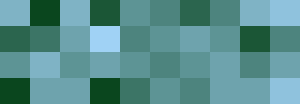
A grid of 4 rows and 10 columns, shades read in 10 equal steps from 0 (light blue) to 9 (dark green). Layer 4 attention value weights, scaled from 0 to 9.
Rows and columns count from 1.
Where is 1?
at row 1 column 10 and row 4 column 10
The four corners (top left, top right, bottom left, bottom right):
2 1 9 1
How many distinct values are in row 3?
4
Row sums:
45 45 37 46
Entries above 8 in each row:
1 0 0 2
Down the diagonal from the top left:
2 6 4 9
